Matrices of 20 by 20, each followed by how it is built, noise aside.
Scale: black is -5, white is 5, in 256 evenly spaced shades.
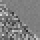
lower triangular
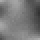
smooth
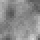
smooth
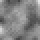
smooth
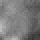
smooth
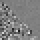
lower triangular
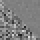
lower triangular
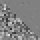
lower triangular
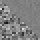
lower triangular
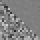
lower triangular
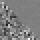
lower triangular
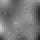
smooth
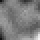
smooth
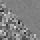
lower triangular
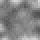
smooth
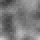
smooth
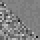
lower triangular
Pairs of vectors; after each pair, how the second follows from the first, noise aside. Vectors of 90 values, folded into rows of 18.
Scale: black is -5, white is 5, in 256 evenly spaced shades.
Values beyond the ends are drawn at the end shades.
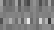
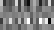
scaled up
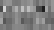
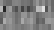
negated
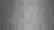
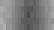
negated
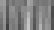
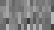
sign-scrambled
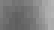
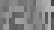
sign-scrambled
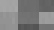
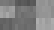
reversed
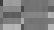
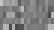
sign-scrambled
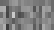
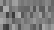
sign-scrambled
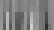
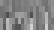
sign-scrambled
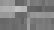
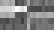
scaled up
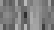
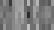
reversed
